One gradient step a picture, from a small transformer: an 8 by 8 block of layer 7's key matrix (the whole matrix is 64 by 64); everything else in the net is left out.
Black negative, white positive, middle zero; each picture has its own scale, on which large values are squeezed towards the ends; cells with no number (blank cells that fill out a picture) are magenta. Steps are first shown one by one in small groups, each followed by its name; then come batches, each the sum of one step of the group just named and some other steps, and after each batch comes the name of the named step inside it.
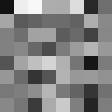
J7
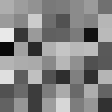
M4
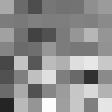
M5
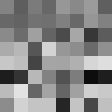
M5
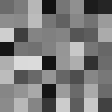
M4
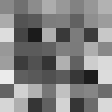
J7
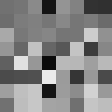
M5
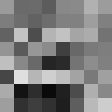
M5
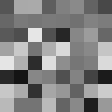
J7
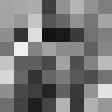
M4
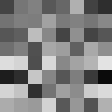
M5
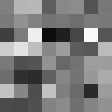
J7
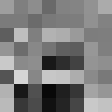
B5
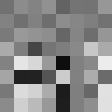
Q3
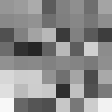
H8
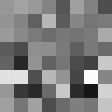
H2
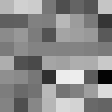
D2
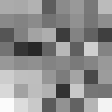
H8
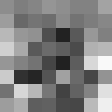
Q3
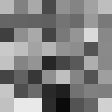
B5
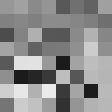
Q3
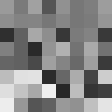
H8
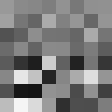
H2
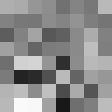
Q3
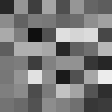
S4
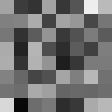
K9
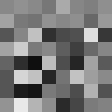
S4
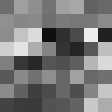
S4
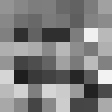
S4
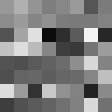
S4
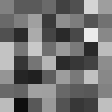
K9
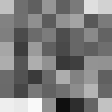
K9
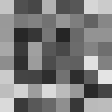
K9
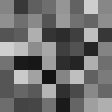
K9
